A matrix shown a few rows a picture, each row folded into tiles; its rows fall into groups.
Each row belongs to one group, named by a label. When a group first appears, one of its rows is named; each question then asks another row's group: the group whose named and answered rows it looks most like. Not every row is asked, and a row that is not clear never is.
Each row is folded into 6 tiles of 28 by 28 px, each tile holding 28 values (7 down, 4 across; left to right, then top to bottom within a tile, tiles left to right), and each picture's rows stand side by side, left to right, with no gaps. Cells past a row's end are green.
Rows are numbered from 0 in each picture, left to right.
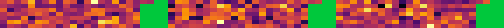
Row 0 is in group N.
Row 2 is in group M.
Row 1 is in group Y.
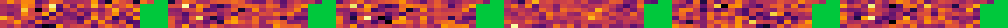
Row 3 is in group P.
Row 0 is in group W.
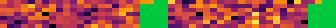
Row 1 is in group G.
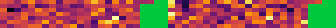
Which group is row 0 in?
N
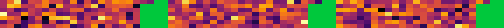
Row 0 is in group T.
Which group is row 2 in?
M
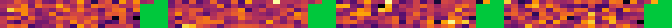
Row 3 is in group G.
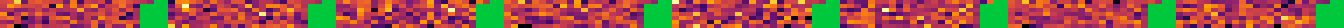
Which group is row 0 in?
T
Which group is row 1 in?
Y
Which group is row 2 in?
W
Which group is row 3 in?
T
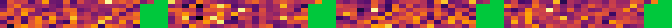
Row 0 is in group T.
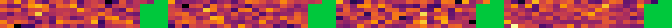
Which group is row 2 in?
G
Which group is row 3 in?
P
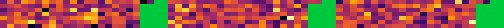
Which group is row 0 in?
P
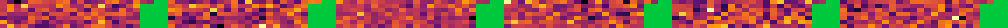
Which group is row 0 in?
P
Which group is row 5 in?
N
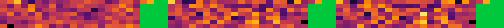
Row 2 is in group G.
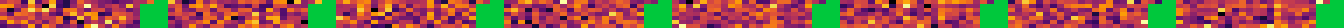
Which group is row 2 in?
W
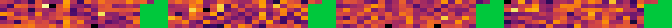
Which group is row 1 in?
W
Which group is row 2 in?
T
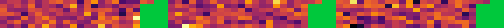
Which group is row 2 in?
T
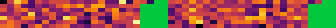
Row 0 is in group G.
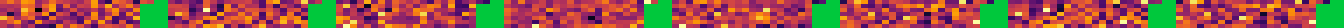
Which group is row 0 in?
W
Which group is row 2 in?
P
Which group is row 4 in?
P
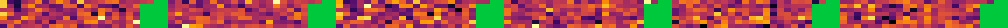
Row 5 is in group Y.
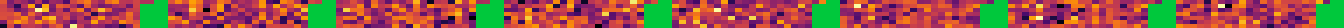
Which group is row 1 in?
W
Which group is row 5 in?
Y
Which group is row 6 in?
Y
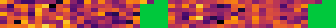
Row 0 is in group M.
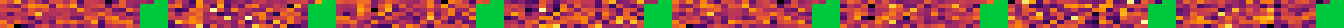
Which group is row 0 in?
T
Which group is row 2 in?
W
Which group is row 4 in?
T
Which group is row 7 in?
P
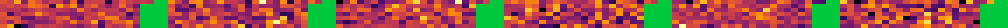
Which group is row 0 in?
T
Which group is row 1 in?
N
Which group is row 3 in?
W
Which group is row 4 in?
P
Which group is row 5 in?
G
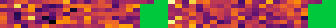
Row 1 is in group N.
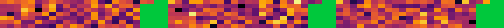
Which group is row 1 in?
N
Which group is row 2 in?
G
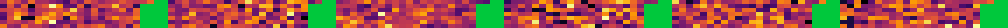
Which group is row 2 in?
P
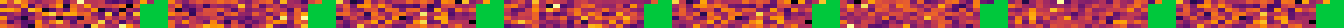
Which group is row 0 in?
M
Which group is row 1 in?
N
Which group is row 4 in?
G
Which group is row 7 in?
G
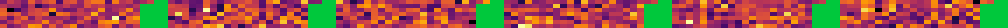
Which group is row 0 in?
N
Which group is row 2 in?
G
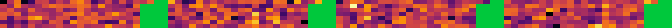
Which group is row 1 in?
G
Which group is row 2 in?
Y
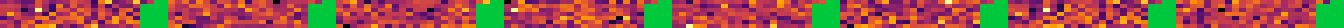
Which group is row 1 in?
T
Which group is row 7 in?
M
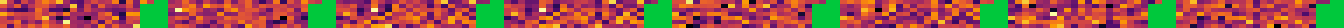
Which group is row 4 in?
T
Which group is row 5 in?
W
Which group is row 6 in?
P
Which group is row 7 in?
T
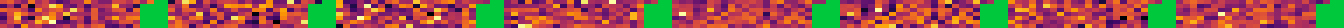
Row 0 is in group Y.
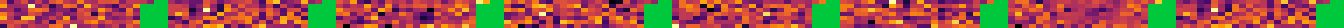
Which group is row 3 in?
T
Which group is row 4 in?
Y
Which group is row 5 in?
M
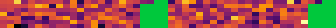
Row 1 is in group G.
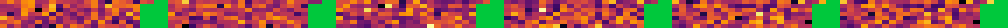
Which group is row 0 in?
W
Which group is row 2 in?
M
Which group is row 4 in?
G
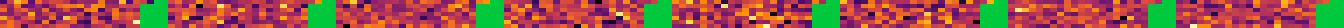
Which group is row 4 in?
M
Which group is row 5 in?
G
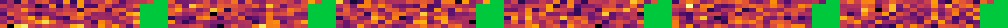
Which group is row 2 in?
G
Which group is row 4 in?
Y
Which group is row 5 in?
W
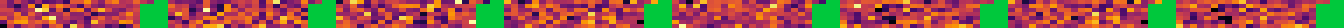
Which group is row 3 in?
G
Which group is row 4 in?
P
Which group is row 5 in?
Y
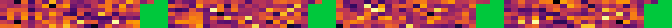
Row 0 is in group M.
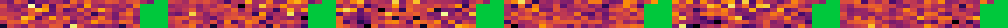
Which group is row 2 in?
M
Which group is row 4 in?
T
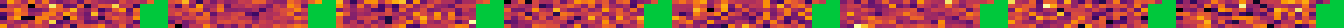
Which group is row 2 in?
Y
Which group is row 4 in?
W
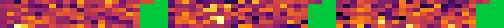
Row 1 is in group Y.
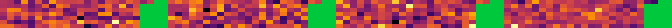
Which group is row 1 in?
W
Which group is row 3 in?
P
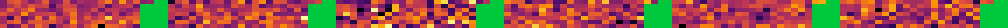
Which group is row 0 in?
T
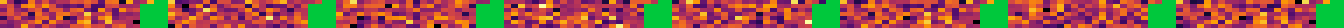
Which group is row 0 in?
G
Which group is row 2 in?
T
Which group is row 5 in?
G
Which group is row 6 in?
W
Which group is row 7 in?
G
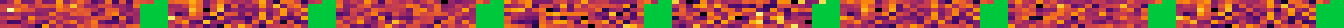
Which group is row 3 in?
M
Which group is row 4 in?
G
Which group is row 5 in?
W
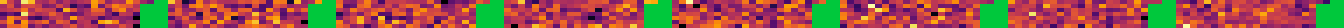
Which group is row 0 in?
N
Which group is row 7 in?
P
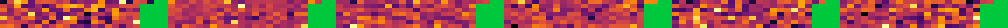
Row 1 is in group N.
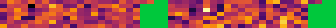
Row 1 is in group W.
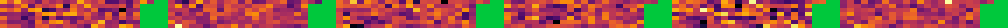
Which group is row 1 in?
P
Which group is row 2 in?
T
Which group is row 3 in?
Y
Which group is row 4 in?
M
